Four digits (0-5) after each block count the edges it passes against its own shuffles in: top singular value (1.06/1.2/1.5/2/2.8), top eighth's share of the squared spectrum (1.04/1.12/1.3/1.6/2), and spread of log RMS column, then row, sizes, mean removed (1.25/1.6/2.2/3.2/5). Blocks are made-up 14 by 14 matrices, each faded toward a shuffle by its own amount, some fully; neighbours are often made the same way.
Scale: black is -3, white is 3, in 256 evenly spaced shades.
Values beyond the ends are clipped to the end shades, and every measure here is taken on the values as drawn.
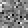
0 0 0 0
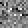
1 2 0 2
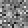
1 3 0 0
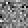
0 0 0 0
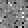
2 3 0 0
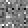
1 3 2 0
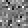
1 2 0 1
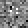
0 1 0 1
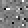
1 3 0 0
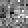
2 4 0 1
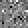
0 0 0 0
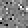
0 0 0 0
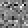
2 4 0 1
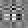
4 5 3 3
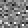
2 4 0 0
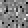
1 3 0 0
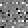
2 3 0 1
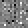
1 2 0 0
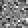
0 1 0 1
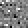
0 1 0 0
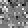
0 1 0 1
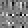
3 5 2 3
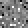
0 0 1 0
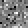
0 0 0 1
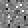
0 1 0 0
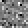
0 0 0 0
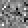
2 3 0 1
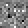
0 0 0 1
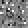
0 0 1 0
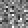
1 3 1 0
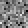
1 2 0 0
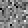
1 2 1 0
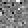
1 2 0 0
